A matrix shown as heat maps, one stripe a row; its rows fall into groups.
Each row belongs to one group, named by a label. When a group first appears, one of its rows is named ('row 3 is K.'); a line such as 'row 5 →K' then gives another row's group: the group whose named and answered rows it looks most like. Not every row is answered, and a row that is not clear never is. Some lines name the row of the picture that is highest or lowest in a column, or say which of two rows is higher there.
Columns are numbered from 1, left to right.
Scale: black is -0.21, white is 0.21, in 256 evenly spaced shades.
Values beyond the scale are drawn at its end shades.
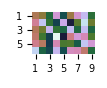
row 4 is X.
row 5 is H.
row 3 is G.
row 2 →H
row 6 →X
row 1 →X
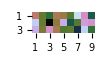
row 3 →G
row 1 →X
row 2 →H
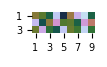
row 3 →H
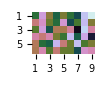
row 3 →H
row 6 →H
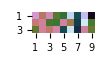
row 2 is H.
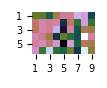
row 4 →H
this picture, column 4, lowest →4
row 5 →G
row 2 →G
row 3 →G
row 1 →X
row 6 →G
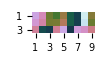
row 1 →H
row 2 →H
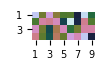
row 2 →G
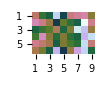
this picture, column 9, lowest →6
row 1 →X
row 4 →H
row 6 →X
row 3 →X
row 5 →H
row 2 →H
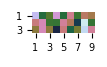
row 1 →G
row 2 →H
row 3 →H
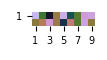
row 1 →H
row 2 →G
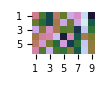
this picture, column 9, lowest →1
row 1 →X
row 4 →G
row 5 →H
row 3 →G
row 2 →X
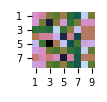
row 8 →H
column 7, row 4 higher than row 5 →No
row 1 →H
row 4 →G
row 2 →H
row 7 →G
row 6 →H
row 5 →H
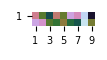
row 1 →X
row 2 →H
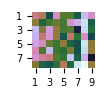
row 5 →H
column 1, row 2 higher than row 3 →No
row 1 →H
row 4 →G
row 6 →G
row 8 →X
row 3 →G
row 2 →X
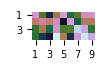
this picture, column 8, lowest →2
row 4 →X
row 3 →X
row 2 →G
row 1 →H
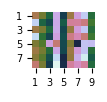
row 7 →X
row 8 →X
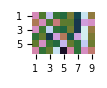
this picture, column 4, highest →6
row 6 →G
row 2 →H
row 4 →X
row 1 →G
